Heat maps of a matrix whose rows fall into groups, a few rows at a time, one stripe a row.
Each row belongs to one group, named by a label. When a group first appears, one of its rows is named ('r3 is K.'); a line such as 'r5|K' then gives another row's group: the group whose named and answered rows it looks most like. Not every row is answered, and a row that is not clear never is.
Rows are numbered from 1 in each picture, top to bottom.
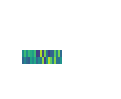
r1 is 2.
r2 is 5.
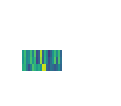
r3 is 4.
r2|2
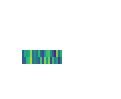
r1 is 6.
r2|6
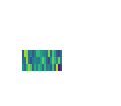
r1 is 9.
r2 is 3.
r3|6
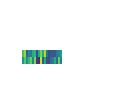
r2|2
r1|4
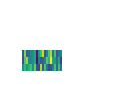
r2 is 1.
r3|2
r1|5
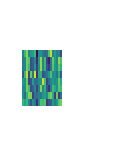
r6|3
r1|1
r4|1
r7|6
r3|3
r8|3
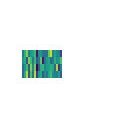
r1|1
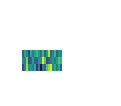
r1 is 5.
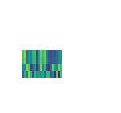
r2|4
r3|3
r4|6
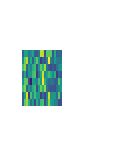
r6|4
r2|9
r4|5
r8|9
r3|4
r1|5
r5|4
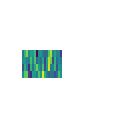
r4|4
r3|5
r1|1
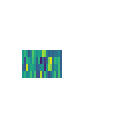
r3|1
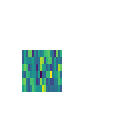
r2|5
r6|4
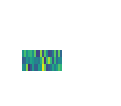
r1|2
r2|5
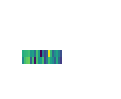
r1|9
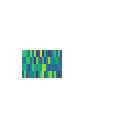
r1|2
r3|4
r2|9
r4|5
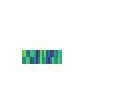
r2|3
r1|2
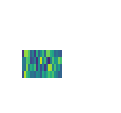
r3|1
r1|9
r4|9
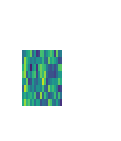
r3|4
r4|4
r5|3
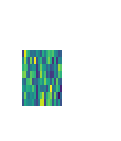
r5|6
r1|9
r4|2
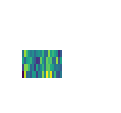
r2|6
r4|5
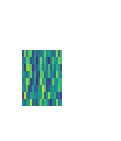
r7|5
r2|3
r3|6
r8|6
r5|3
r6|3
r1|6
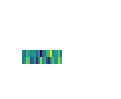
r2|3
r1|1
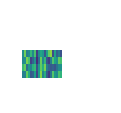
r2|3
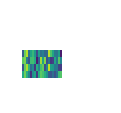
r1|1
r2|2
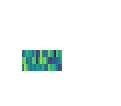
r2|4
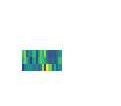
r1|4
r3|5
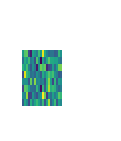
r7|3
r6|9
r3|3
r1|4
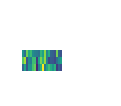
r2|4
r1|6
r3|5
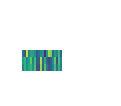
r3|2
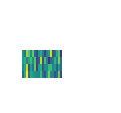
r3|1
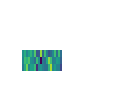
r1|2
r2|9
